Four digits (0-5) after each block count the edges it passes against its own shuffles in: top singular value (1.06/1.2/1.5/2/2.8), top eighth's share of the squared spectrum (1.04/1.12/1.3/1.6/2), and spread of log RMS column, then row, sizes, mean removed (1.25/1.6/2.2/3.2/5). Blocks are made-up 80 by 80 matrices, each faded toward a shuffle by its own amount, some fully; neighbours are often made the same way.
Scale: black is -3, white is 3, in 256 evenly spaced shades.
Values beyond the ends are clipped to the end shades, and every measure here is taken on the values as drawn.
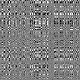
5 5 4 4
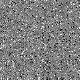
3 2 1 1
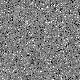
2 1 0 0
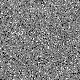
1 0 0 0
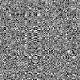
4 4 2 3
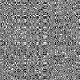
5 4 3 3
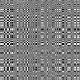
5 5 5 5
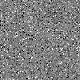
3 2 1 1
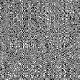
4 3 2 2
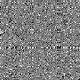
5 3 2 2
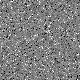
0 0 0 0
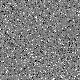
0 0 0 0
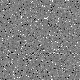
2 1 0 0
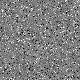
0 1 0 0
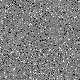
2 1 0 0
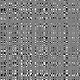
5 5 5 4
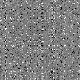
4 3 2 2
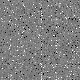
3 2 1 0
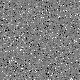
0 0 0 0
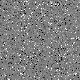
3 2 1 1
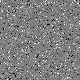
0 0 0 0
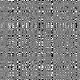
5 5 4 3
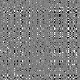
5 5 4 3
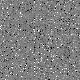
3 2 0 0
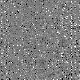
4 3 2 1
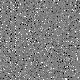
3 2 1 0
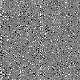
3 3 2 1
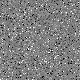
2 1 0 0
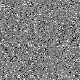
3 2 0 1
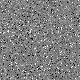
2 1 0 0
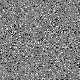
3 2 0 1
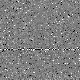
4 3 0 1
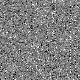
1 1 2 0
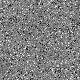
0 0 0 0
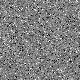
0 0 0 0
